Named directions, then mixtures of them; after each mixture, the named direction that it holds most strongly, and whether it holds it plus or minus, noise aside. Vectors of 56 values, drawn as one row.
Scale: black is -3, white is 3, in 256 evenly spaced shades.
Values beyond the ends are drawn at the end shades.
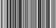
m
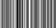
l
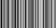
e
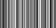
m, minus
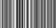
l, plus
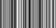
l, minus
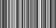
m, minus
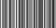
e, minus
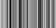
m, plus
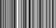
l, minus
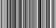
m, plus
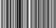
l, plus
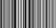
l, minus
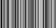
e, plus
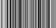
m, plus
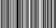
l, plus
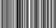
l, plus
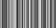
l, plus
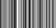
l, minus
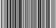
m, plus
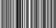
l, plus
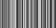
l, plus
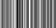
l, plus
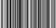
m, plus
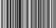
m, plus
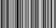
l, plus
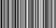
e, plus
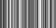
m, minus
